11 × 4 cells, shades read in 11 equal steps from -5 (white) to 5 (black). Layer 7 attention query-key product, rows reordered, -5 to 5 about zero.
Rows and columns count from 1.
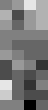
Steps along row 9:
up up down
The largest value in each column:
2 2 5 3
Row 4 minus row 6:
1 0 -1 -1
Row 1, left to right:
0 -1 -4 -2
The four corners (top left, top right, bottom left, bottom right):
0 -2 0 1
